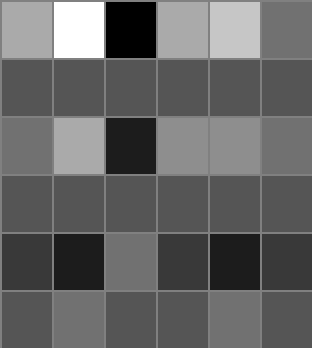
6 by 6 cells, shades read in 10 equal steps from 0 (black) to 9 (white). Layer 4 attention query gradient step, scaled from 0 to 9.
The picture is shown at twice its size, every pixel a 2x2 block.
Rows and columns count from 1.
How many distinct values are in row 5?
3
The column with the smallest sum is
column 3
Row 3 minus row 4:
1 3 -2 2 2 1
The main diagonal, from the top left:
6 3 1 3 1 3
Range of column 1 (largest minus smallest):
4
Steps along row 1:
up down up up down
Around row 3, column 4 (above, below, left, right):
3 3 1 5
